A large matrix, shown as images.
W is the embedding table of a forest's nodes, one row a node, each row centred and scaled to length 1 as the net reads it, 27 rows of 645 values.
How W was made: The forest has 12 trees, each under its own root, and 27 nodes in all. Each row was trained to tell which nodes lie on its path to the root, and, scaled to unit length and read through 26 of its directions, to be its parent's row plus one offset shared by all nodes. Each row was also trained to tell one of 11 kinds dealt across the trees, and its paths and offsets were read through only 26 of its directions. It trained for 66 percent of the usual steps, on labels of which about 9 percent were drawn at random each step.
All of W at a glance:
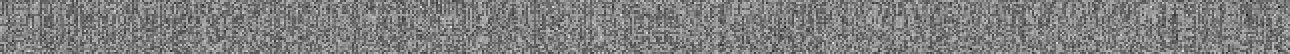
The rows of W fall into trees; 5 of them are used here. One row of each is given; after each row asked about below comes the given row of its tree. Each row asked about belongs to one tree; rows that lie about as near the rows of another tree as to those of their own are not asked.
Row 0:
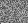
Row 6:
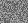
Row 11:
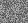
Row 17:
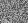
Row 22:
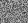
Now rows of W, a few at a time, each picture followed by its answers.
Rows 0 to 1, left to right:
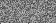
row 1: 17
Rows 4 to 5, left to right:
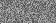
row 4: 11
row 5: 6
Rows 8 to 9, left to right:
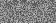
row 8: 6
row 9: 11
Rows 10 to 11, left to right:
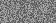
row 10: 17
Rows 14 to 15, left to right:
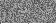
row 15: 11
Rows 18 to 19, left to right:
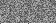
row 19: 6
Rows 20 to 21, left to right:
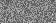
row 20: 11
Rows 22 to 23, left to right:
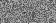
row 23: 0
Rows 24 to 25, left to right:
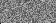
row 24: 22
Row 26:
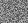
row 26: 6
